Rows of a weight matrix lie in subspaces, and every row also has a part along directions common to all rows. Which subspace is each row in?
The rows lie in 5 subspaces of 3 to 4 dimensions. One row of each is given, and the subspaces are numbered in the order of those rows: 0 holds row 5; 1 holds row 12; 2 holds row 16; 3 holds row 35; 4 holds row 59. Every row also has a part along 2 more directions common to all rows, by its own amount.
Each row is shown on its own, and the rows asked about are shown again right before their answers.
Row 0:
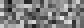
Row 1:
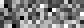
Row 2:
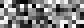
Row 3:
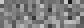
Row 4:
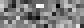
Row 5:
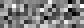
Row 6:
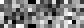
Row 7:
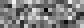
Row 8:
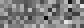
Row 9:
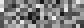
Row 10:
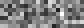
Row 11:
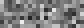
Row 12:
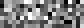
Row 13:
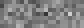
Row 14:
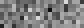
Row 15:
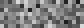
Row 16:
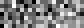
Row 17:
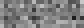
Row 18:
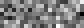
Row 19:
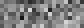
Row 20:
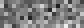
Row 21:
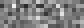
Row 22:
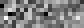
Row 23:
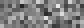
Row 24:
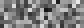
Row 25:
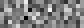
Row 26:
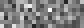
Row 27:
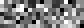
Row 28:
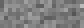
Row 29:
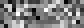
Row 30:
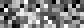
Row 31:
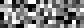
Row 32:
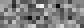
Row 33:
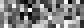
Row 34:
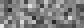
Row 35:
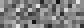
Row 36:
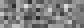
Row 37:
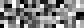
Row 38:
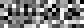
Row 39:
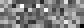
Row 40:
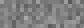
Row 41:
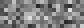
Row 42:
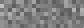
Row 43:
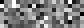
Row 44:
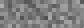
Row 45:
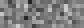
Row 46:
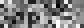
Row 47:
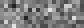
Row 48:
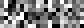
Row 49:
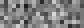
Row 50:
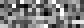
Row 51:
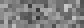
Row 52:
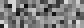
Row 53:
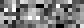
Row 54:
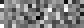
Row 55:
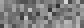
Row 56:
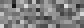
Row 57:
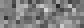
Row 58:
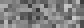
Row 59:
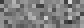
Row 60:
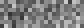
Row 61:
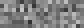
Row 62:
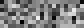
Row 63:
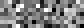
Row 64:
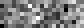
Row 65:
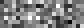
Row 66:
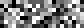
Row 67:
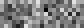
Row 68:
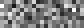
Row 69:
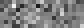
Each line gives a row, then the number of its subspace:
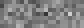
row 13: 2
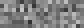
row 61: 3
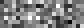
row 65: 1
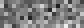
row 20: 3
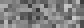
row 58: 4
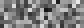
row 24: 3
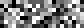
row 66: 4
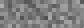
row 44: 1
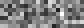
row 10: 0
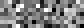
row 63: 3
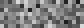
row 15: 3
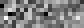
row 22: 2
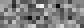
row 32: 1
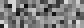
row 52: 2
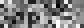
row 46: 1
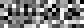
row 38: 0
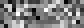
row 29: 2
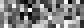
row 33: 4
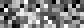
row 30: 3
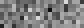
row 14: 4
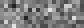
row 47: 4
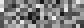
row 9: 3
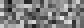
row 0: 1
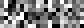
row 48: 0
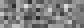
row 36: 1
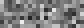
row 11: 3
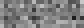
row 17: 4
